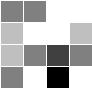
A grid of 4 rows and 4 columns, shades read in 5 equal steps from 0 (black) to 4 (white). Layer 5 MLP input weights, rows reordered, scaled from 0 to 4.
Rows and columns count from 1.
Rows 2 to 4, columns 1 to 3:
3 4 4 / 3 2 1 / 2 4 0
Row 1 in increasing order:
2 2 4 4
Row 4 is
2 4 0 4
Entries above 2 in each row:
2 4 1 2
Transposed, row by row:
2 3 3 2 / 2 4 2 4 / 4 4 1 0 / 4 3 2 4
